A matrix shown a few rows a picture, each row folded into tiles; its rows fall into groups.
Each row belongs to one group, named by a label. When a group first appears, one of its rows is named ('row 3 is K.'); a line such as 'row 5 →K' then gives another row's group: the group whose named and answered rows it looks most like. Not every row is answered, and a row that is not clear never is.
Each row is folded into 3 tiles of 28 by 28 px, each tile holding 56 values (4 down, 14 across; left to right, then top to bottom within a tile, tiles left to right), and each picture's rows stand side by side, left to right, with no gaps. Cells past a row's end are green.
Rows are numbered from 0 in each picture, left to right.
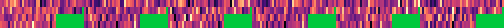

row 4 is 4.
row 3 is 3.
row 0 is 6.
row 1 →3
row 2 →6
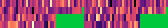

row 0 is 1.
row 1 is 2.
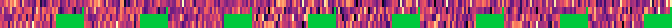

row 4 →6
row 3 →1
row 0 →6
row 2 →2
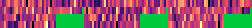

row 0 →2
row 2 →6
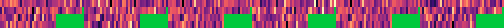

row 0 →6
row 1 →2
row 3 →4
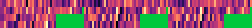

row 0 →2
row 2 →3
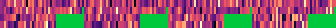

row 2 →1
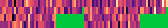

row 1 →4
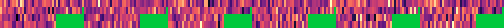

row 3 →4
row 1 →2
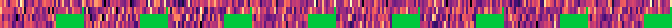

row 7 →4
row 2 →3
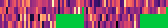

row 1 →3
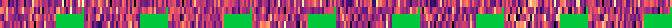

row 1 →2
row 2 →1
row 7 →1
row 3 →1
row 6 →1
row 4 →3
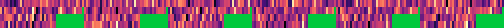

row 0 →3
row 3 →3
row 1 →1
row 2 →6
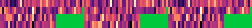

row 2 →3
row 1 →1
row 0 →3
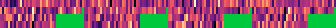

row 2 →1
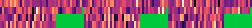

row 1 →4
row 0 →6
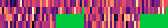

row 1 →4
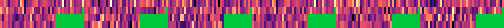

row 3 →4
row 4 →4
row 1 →1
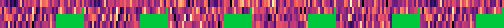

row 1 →3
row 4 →2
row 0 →3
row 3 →4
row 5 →3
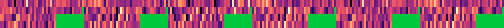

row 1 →6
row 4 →1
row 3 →6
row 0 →1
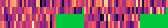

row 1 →4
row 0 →6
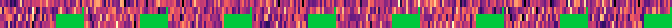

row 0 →3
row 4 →4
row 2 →1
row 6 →6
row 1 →6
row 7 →2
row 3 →2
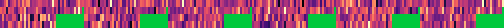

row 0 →4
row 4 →6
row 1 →1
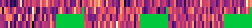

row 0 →3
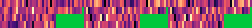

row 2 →6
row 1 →6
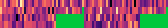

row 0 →4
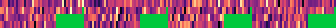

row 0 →4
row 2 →1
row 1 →3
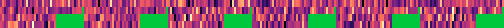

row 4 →2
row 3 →3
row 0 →1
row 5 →3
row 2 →6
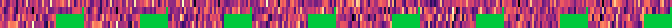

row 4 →4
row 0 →1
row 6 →1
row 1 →1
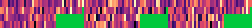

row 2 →4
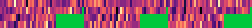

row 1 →6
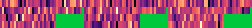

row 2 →6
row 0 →6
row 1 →2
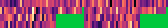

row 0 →3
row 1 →2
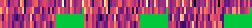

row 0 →4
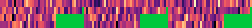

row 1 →3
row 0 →1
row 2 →1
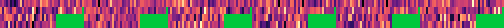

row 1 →1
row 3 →2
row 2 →6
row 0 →3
